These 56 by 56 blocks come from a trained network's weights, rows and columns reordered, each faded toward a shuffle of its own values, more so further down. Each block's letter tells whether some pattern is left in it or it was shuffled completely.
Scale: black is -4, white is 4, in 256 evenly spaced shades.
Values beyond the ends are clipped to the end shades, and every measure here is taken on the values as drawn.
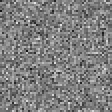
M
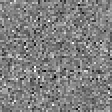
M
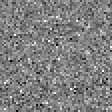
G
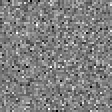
M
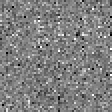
M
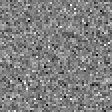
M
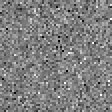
G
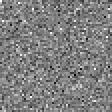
G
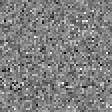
M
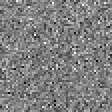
G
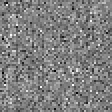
M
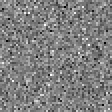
G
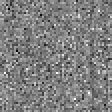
M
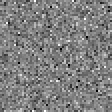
G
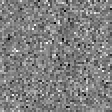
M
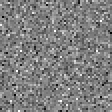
G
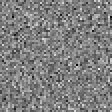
M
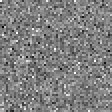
G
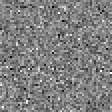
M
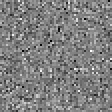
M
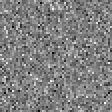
G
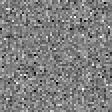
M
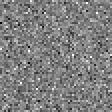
G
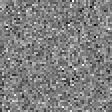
G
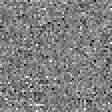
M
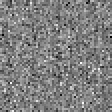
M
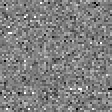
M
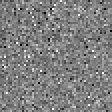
M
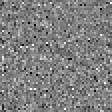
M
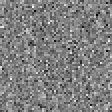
M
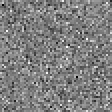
G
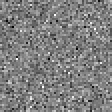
G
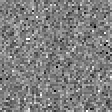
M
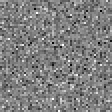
G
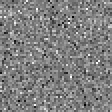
G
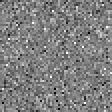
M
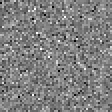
G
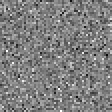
G
